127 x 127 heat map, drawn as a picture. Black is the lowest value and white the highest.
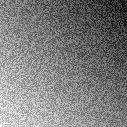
No row or column stands out. The field climbs toward the bottom left. The ninth with the lowest average is the top right. There are no regular stripes. The texture is fine-grained noise.
